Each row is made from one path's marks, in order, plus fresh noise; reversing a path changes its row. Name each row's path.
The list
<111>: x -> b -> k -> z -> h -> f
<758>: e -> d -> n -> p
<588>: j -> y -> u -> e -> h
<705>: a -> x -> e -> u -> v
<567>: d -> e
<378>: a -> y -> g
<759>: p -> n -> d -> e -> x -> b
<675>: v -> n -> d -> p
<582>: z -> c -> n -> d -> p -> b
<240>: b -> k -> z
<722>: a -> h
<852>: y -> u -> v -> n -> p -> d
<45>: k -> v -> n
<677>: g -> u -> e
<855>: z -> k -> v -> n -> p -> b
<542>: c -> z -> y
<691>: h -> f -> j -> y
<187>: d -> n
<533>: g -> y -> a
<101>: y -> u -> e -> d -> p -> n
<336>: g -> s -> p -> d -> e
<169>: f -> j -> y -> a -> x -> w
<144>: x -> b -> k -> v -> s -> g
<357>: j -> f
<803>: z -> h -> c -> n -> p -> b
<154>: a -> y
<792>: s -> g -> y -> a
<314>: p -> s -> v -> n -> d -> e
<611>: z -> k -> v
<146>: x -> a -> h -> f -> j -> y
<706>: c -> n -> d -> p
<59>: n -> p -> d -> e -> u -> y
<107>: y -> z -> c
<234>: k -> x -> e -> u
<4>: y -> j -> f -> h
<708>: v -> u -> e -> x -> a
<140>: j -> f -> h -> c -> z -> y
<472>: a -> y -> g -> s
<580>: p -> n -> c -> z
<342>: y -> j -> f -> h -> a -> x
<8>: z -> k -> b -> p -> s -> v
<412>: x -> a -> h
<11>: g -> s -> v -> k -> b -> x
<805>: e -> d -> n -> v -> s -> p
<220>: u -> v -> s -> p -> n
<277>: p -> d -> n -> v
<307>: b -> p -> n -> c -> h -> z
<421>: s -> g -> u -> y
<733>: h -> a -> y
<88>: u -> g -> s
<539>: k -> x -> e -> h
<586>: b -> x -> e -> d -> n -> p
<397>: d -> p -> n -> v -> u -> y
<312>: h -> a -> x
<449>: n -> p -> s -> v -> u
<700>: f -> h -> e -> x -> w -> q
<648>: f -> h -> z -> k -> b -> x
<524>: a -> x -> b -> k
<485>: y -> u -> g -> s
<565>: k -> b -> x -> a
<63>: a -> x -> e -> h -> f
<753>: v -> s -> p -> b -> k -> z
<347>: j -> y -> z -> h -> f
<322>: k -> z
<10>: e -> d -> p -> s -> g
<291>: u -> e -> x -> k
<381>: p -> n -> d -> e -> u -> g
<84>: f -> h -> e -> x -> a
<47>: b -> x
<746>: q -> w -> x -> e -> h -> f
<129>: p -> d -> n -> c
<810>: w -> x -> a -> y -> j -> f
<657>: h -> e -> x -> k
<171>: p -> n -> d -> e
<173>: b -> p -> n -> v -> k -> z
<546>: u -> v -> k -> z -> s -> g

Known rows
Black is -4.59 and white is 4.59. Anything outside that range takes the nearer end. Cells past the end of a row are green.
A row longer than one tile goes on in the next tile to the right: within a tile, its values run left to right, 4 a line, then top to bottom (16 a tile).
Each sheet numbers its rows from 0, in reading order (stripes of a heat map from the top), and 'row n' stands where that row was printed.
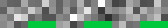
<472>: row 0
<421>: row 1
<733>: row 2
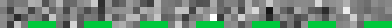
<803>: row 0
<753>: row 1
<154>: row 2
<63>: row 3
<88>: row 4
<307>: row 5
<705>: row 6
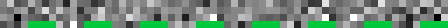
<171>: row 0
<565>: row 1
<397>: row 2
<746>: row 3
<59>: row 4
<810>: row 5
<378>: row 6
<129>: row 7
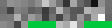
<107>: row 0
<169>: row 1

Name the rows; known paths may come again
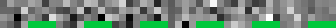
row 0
<187>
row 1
<129>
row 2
<314>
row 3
<140>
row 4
<342>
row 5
<705>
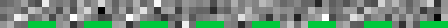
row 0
<378>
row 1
<485>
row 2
<421>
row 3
<240>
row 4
<397>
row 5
<746>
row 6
<792>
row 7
<8>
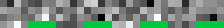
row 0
<312>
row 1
<805>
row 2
<169>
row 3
<10>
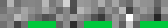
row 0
<59>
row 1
<381>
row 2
<144>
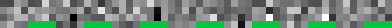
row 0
<733>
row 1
<171>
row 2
<449>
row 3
<111>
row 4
<357>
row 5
<63>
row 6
<677>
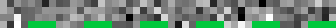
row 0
<11>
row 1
<154>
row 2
<758>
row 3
<855>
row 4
<700>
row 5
<580>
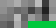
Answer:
<611>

